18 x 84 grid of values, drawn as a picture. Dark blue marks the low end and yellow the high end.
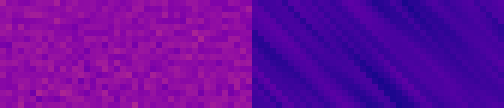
It is made of 1 by 2 panels. Panel 1,1: low, fine-grained, faint in contrast. Panel 1,2: very low, slanting down to the right, faint in contrast.
